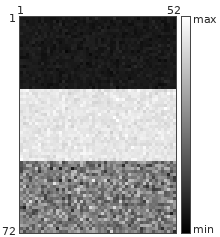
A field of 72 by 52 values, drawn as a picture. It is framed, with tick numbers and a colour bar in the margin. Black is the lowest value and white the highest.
The table splits into 3 rows of 1 panel. Panel 1,1: very low, fine-grained, faint in contrast. Panel 2,1: very high, fine-grained, faint in contrast. Panel 3,1: middling, fine-grained, strong in contrast.
